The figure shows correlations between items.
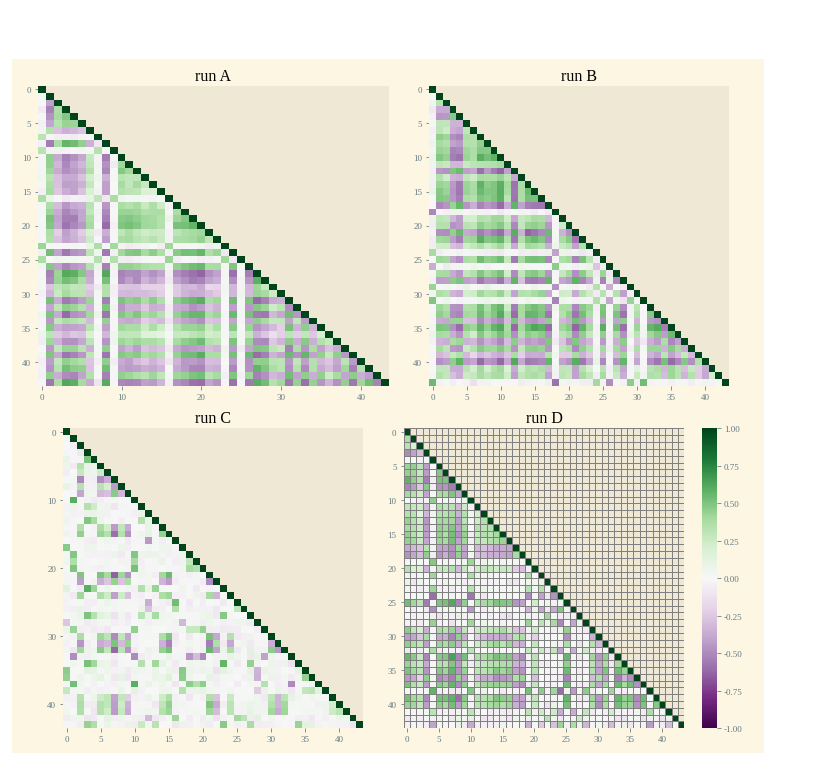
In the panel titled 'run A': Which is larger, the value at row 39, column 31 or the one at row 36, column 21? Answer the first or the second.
the first
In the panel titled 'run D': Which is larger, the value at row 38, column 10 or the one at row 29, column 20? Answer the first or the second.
the first
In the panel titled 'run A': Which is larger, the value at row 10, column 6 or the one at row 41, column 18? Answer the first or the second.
the first
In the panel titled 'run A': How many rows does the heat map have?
44
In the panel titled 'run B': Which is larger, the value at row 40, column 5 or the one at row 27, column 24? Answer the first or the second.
the second
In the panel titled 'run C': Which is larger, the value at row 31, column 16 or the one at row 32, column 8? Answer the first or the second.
the second
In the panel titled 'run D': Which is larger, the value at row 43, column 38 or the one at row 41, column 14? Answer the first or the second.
the second
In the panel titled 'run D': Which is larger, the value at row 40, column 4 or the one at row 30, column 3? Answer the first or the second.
the second
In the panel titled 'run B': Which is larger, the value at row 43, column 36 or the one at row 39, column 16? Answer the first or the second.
the first
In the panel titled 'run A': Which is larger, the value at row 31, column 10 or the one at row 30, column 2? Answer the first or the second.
the first
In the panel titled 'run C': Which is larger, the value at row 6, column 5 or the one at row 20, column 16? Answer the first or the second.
the first
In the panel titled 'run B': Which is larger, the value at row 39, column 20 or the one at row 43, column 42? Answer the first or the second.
the second
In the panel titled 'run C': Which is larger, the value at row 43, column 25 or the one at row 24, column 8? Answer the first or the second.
the second
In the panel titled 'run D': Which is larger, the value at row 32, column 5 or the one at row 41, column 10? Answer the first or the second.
the second
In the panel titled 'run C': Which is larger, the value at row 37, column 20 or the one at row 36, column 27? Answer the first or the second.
the first
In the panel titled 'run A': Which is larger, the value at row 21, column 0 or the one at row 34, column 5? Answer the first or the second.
the second
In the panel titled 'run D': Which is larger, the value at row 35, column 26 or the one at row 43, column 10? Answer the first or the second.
the first
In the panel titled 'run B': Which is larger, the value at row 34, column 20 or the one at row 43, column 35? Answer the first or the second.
the second
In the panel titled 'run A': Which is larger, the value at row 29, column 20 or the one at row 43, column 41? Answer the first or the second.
the second
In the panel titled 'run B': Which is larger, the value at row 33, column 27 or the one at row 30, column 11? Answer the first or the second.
the first
